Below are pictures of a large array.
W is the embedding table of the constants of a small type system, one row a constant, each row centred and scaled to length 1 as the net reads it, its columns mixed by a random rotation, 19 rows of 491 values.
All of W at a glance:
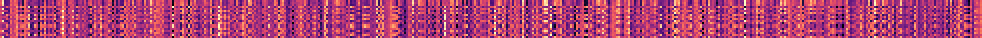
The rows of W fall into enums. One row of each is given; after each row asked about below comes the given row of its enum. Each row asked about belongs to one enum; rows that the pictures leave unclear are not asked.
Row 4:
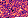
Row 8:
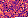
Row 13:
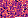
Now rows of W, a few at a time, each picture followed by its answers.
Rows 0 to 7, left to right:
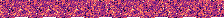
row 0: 4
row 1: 4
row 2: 4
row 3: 13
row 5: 8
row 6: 4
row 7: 13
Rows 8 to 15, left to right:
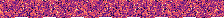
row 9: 13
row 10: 4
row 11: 8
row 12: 13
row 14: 8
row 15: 4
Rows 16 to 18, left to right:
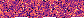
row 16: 8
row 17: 13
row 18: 4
